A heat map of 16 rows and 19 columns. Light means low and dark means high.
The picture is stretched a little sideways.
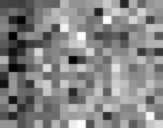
Grain: fine. Seam: vertical, 20% of the way across, the left part higher. Average level on the scale: 50%. Odd rows or columns: none.
